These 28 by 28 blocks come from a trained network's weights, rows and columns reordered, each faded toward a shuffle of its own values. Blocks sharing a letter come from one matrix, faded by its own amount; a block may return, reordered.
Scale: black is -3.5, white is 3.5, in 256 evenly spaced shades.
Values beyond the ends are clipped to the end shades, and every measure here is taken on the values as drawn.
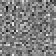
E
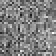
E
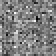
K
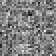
E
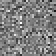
E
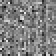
K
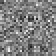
E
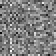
E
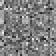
K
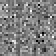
K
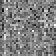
K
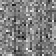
K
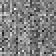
K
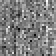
K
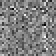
E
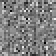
K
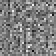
K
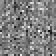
K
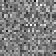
E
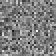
E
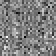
E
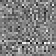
E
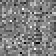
K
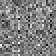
E
